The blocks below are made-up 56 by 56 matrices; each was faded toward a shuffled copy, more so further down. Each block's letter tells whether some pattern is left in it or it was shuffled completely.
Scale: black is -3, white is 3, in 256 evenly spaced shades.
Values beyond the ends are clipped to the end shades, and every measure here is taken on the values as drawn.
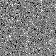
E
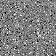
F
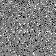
F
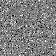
F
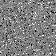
E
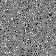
E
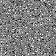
F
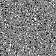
F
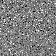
E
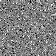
E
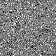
F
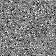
E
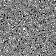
E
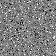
E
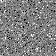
F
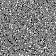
E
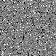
F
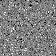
E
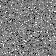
E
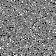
E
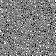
F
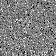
F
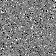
E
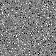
E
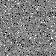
F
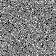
F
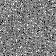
E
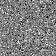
F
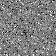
E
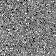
E
